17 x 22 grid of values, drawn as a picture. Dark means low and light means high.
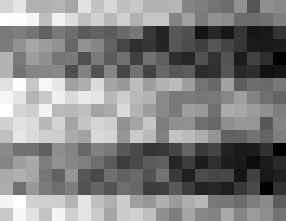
Slope: up to the left. Stripes: horizontal, repeating 2 times. Ninth with the highest average: middle left. Average level on the scale: 50%.
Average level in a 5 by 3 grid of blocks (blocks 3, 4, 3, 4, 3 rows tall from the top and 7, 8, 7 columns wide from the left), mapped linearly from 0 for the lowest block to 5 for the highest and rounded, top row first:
4 3 1
3 2 0
5 4 2
3 2 0
4 3 1
